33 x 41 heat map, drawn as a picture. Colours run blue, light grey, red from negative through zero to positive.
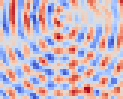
Rings: centred on the top middle. Stripes: upright, repeating 8 times. Calmest part: top right.
